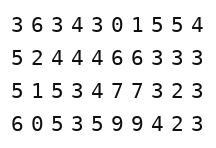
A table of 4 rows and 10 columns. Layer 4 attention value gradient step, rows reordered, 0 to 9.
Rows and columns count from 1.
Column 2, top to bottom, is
6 2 1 0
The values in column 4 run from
3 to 4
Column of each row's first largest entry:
2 6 6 6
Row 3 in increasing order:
1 2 3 3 3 4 5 5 7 7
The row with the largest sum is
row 4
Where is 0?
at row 1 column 6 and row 4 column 2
